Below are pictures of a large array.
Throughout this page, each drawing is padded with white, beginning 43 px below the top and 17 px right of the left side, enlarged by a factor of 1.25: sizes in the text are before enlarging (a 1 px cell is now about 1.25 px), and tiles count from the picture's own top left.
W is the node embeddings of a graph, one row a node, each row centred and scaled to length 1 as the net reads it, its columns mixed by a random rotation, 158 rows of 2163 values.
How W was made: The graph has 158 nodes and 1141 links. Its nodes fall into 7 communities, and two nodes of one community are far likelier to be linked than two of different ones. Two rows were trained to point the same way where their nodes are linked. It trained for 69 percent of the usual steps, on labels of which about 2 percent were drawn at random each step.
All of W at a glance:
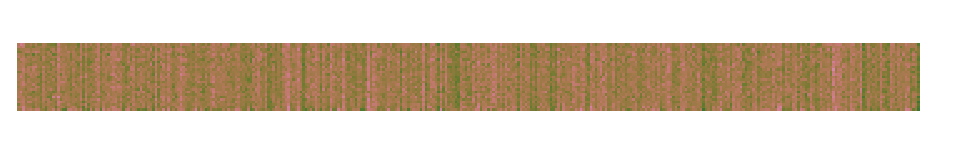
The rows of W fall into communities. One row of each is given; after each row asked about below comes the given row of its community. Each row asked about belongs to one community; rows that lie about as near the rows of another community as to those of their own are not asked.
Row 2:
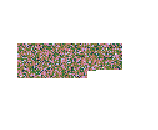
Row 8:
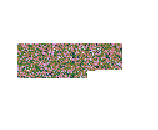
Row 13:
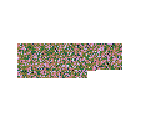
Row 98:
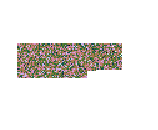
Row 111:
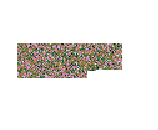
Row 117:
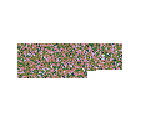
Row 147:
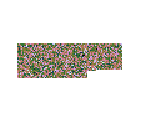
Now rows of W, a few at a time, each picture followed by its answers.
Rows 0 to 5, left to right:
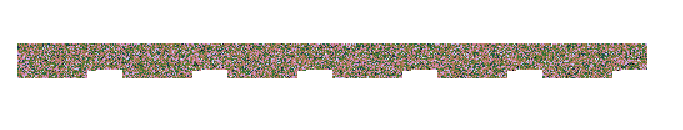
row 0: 98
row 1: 111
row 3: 13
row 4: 8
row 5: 13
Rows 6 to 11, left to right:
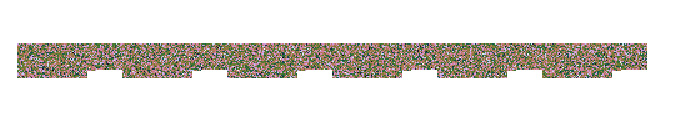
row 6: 13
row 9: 98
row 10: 2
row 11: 8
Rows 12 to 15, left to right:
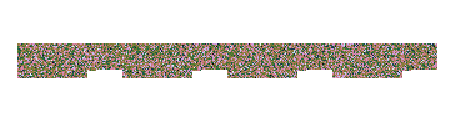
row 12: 147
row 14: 117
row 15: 98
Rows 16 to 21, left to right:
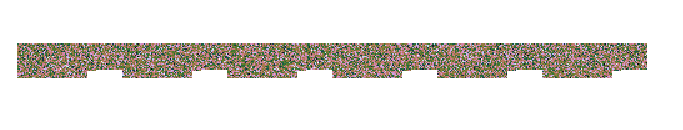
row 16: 147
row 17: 13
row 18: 111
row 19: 117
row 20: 117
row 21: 117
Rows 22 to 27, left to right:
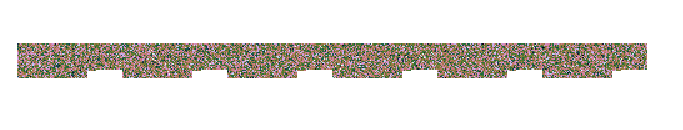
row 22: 2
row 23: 111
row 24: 147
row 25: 2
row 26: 98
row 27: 98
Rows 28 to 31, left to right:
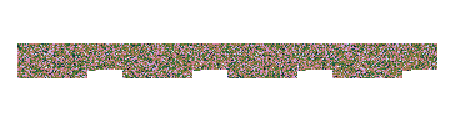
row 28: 8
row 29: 8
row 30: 2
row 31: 8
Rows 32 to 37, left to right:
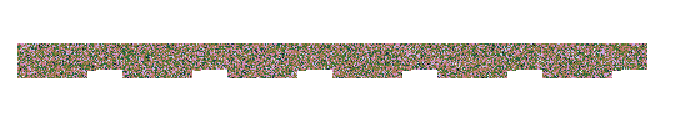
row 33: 147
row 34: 147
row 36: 2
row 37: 111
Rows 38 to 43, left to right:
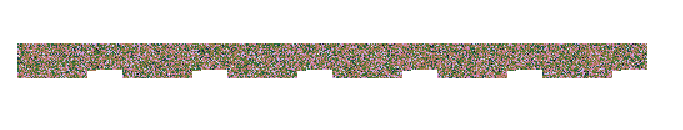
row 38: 111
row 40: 111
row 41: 147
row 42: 147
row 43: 98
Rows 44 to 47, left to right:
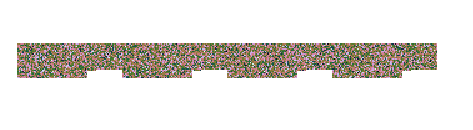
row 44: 13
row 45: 147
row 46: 117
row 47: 98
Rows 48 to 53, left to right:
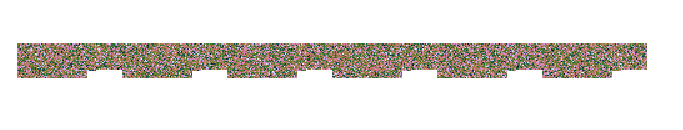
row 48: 8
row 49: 13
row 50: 111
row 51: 98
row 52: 8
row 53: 117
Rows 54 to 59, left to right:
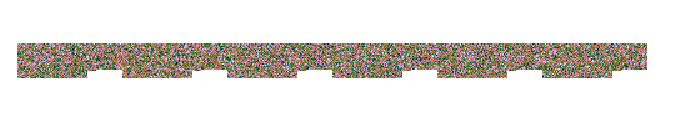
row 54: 2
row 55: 8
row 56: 111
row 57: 2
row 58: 117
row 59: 2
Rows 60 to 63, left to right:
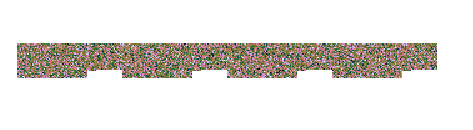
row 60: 98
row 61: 117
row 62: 13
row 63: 111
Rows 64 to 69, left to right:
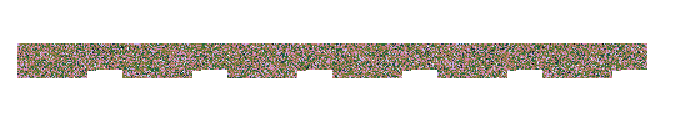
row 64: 117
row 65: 98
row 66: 111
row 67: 117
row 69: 98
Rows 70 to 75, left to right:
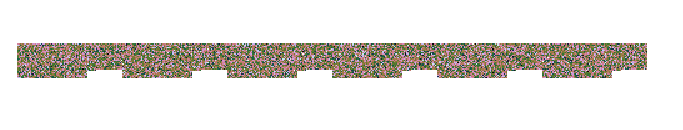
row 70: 147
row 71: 13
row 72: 117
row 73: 117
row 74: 2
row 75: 98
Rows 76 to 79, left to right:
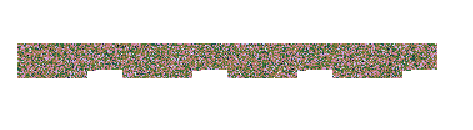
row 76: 117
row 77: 98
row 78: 147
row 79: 2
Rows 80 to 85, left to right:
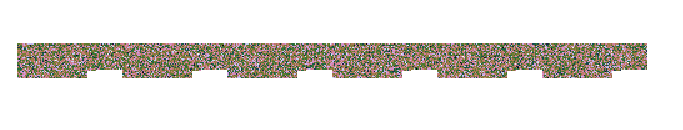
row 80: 98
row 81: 117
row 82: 13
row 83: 98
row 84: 111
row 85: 147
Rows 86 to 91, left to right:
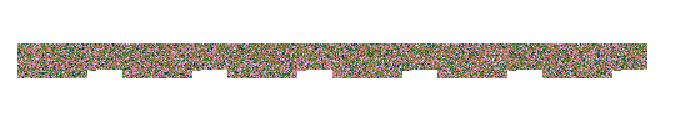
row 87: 98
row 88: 13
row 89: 117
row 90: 98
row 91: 147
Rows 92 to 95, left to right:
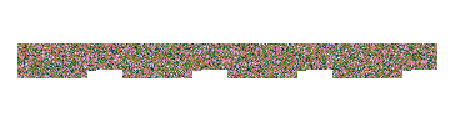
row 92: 111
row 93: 13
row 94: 2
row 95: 98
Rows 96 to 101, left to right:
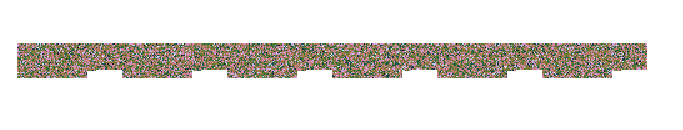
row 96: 117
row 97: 98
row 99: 8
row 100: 111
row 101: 147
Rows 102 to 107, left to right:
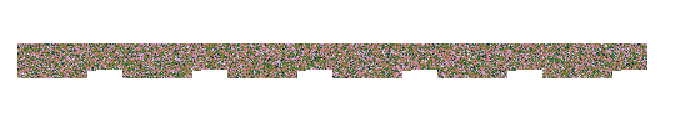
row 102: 98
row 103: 8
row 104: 2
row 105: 111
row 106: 111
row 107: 13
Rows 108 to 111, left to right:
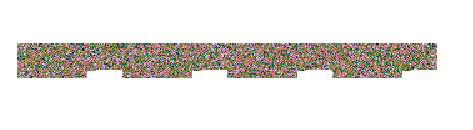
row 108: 117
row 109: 2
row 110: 8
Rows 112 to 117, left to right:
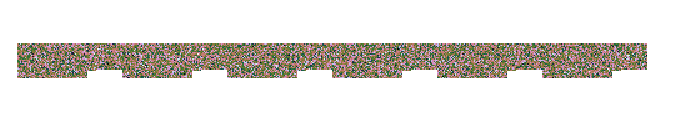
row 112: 13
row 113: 147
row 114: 13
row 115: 13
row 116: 13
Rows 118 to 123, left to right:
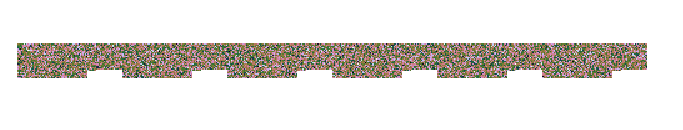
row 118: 8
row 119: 147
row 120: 147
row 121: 117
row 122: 8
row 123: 2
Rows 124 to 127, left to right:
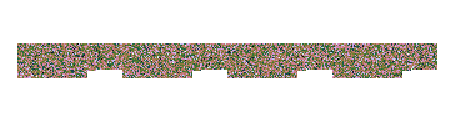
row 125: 2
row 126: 147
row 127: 117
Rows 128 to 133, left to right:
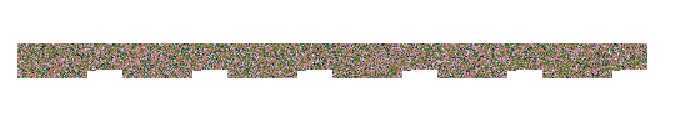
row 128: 13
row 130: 117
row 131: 147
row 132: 2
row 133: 8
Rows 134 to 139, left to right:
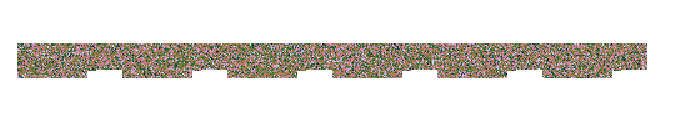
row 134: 111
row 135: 8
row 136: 13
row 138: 111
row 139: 2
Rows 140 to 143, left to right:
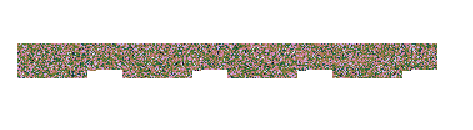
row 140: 13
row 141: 8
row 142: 8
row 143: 13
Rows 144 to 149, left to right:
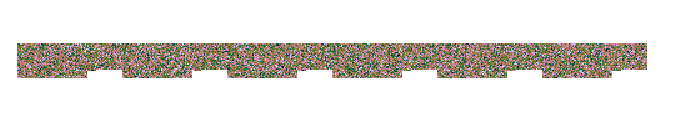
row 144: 13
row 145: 147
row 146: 147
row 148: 8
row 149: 111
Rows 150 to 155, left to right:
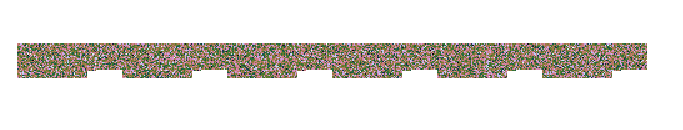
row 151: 147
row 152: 147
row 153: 111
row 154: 147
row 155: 98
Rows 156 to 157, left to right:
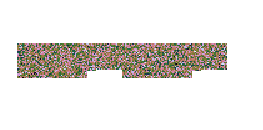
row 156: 147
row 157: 8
